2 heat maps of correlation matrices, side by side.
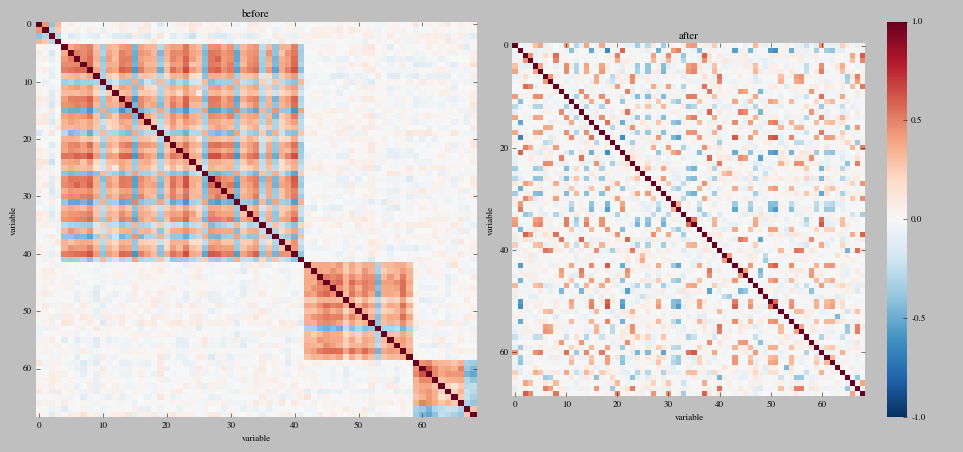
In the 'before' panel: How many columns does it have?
69
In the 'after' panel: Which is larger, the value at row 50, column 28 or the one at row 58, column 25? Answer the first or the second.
the first
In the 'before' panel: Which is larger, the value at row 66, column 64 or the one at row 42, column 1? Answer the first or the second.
the first
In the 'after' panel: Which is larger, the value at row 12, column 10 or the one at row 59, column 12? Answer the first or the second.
the second
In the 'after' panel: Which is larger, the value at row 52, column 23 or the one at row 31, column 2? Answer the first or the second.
the first
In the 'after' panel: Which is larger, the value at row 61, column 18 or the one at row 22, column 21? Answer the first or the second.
the first
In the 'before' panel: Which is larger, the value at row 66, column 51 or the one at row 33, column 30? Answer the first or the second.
the second
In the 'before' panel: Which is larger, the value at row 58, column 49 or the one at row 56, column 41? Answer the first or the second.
the first
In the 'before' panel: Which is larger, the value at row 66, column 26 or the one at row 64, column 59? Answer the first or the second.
the second
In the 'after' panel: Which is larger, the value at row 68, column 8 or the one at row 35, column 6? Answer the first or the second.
the first
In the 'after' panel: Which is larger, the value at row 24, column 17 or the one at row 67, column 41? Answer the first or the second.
the second
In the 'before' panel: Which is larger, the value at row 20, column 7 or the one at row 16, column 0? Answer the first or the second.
the first
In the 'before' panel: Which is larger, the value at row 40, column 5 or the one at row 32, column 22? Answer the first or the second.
the first
